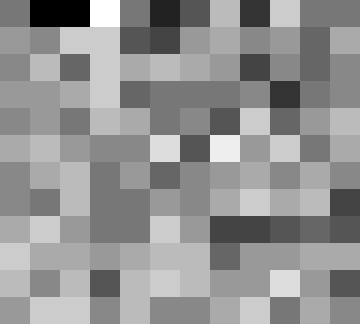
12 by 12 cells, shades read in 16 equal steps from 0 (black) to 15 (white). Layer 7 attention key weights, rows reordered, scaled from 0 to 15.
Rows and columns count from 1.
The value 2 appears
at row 1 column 6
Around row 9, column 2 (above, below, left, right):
7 10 10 9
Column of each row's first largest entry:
4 3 4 4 9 8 3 9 2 1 10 2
